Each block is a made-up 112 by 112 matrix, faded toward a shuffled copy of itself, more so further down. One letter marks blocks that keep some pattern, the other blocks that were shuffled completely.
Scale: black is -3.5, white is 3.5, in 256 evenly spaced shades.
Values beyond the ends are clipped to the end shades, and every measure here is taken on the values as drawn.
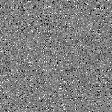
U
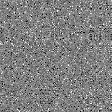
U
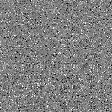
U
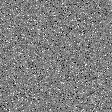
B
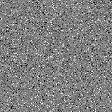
U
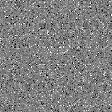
U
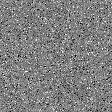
B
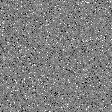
B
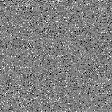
U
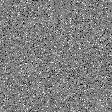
B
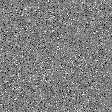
B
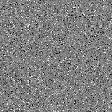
U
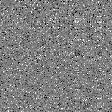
U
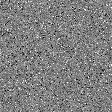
B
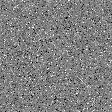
B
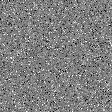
B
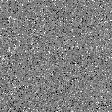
U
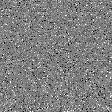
U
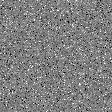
B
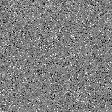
U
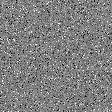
B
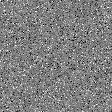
B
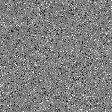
U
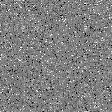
U
